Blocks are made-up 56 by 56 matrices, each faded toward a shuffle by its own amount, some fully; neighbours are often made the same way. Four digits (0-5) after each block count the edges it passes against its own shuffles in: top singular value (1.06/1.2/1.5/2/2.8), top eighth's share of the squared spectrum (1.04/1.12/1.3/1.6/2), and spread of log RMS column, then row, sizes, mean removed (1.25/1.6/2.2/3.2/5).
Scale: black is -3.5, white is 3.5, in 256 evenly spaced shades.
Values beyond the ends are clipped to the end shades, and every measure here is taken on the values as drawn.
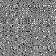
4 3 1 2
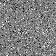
0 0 0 0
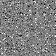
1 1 1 0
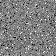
0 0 0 0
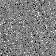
0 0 0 0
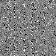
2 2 2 0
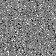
1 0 0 0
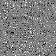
3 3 1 0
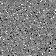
0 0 0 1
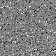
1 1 0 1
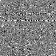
2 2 0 2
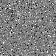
0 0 0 0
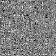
3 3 2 1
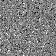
0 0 0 0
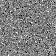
1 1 0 0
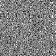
3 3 2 0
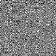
3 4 2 2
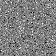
0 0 0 0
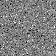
1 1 0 0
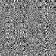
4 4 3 2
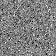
1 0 0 0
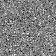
2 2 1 0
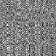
4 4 3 2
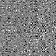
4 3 2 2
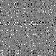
3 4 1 2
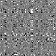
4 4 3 3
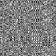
4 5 3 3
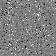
0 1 1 0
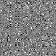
3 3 2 2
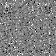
2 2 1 1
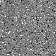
2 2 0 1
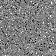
2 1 0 0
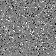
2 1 0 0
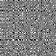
4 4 2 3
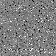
2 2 0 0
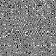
3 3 1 2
